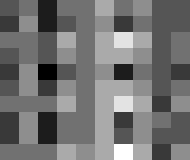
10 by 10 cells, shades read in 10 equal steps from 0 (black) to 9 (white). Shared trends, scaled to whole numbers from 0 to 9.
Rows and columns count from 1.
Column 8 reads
5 4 6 5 4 5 6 5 5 6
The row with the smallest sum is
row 5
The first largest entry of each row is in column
6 2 7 6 2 6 7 6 6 7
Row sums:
37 32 48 43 29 43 49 36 36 51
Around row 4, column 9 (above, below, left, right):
3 3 5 4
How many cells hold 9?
1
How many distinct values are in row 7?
5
